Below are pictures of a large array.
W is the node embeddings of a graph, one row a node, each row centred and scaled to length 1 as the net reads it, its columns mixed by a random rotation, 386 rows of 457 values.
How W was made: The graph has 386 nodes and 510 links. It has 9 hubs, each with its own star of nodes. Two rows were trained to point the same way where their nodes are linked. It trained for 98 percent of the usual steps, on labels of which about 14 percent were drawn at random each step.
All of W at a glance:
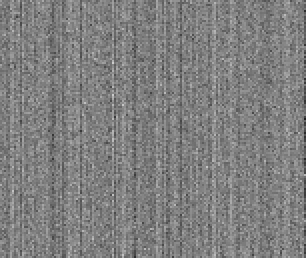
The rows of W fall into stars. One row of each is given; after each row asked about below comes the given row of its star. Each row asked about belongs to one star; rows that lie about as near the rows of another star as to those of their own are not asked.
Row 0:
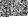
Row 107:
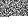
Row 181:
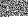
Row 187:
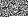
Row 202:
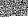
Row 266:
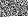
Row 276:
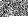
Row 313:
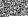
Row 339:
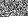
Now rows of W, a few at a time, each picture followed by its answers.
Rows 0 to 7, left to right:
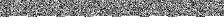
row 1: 0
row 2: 0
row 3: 181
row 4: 313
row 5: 187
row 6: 181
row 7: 107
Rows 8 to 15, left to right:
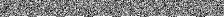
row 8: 187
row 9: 187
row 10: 0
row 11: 107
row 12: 266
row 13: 187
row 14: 276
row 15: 107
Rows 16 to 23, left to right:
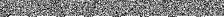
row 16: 313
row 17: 181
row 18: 313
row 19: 266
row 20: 107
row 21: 181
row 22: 187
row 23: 339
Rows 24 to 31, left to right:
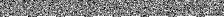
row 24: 339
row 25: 339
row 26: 187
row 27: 181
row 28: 202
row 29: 313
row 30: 339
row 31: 313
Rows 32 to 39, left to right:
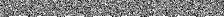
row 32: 107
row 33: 0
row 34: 202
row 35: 313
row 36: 266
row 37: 107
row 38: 339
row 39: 187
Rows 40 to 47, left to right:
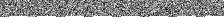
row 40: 266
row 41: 0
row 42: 266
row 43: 276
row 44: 187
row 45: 313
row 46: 107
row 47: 0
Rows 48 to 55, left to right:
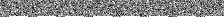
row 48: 202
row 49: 313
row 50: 276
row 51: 187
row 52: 107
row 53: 276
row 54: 107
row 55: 339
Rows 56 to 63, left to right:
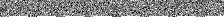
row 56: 202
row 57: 107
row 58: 202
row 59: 276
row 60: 107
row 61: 187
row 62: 0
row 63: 0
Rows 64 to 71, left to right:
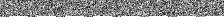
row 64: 187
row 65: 187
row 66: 276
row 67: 266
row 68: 202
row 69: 266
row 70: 0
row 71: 313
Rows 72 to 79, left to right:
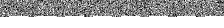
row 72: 266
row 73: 313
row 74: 202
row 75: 202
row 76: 187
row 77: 313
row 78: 266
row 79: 181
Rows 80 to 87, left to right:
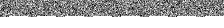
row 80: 276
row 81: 313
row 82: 266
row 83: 339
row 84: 313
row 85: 313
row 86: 266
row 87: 339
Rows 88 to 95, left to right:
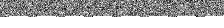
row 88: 339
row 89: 339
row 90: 187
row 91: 266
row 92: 187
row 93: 202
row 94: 187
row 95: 276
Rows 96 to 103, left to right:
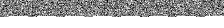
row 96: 276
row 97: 313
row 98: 0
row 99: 181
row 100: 181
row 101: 266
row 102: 313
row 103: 339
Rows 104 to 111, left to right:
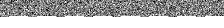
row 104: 266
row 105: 0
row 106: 202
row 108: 313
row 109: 339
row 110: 276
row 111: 0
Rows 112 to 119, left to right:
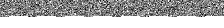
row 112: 202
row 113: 202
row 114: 339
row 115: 0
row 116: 187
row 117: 202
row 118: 187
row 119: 313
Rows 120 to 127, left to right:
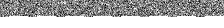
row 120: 187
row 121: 313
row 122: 107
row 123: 187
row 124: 313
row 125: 107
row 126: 181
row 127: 107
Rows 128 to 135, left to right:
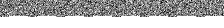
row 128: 181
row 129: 107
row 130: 266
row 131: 202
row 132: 266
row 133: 107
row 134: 313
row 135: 313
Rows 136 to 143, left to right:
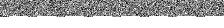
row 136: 187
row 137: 181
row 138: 313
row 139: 187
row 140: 276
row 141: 202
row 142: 266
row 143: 276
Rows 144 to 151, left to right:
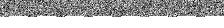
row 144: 187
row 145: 0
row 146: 107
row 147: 202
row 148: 107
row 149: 266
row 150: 266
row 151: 276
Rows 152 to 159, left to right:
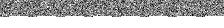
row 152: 266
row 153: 181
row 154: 107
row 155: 339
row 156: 276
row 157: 276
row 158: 276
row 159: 0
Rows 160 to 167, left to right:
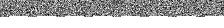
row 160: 107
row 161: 0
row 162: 313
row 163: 181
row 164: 181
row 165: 107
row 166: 202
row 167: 313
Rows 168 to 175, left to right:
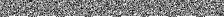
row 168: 202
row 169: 187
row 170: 0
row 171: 339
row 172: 202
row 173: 313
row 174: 339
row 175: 276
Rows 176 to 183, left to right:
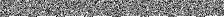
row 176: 0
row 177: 266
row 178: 276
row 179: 266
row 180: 107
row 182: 313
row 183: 107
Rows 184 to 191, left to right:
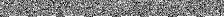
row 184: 187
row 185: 181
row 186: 202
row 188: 107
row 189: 181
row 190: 107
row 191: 187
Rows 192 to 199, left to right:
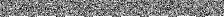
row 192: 181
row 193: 202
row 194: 276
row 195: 276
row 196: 276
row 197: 202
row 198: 202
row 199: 107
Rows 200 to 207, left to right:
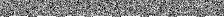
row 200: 107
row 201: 187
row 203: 181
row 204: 276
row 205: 313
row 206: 0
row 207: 107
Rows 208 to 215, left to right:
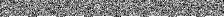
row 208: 187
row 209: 107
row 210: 266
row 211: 187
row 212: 107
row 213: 107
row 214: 313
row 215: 181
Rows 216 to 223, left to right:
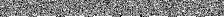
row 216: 187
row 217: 276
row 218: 107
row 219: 339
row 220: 266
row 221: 181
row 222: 276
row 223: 276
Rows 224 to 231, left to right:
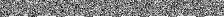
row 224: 0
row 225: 107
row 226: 266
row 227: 0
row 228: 0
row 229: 266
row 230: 276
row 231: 313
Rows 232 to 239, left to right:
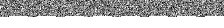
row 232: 276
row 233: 266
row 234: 107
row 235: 276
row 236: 181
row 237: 313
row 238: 276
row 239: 107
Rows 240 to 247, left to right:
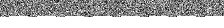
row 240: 276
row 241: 187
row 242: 339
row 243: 0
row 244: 181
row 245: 313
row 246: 202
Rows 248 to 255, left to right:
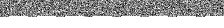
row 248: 313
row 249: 339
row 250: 0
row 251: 0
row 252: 266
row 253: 313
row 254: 266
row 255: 339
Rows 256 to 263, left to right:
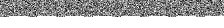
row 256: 339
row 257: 266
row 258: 181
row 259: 181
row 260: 202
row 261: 313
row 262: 313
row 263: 313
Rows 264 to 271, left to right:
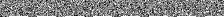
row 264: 276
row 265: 202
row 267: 202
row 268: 313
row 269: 313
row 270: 339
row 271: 202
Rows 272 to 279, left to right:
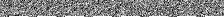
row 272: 0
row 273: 187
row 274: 202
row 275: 187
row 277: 107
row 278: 107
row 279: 339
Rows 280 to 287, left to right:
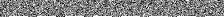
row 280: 181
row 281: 0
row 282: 313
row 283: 0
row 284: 276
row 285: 266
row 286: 339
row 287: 276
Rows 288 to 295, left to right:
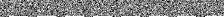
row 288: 0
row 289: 276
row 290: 313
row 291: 202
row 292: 202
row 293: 187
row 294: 339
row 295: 107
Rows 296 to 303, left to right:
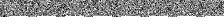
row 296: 107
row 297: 181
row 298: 313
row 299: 266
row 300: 339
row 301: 202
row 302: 107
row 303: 181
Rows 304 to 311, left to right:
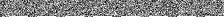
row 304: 202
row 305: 0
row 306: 339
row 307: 0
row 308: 266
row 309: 339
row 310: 313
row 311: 0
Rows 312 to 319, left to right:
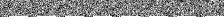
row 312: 313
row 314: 276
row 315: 187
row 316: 187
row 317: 339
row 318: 339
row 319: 107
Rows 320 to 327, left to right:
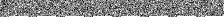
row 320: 202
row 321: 339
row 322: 187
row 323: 276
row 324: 266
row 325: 276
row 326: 313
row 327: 181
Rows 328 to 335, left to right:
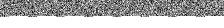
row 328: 187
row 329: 0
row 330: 0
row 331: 313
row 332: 202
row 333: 202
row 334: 0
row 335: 0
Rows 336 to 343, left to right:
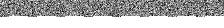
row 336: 187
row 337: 107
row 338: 107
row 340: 107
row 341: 339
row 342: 313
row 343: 181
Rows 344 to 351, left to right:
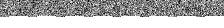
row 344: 313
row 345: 181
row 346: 266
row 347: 202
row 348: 202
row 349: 266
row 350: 266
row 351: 107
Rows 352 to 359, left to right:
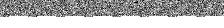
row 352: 313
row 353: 266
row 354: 0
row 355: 181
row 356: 313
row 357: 313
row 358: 187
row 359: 313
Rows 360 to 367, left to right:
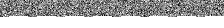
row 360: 339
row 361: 0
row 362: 181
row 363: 0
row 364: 276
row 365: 107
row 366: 339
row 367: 181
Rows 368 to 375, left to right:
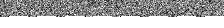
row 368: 266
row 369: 181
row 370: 313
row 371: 181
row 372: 276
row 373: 107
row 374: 107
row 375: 187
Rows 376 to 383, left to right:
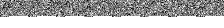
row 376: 187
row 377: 181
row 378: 266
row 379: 187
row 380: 181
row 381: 187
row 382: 276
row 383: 187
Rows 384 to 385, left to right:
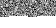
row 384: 187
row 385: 266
